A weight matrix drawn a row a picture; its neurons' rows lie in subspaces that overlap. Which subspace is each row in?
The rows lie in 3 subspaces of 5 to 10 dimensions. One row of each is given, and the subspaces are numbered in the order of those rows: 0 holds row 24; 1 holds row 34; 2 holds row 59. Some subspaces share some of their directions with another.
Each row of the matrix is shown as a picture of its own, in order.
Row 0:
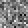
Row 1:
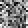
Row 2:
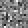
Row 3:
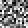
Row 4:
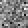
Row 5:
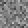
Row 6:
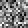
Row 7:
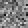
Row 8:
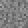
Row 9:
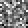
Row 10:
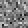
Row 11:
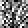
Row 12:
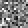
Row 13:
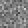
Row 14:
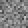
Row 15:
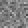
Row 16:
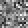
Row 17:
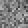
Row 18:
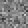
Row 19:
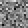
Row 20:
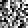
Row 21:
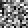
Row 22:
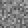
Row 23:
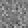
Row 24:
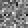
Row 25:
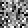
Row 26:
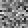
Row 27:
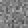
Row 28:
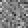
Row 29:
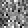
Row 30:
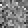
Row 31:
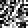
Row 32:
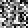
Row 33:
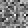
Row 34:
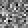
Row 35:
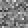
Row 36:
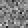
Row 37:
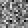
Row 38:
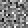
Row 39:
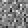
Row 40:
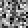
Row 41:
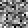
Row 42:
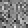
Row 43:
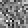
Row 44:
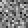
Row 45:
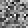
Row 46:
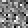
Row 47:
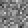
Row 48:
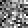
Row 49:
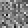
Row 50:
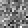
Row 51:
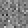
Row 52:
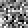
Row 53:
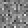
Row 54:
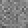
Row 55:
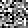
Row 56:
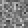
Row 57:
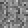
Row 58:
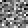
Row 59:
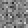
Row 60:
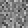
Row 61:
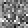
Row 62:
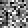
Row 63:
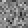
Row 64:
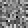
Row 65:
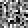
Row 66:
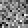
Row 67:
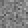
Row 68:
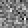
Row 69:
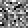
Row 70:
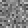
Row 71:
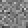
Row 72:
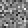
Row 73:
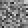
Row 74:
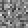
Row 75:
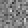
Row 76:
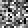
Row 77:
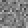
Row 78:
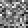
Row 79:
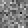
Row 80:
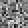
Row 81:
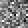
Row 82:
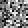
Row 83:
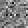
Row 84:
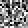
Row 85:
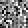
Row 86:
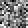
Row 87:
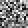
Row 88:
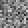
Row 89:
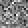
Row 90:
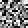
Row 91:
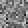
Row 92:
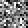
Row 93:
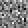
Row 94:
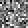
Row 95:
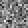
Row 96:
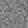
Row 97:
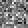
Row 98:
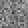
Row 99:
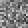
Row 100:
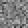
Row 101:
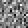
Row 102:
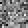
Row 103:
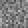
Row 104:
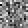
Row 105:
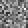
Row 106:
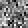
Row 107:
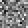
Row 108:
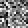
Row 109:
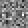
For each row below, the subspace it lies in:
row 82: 1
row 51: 1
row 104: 0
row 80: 1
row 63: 0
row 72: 2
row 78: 0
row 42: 1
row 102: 0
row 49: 1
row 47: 1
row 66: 0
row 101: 2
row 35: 0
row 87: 2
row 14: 2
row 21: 2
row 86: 0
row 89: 2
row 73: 2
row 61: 1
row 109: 0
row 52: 1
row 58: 0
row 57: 1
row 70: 1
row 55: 2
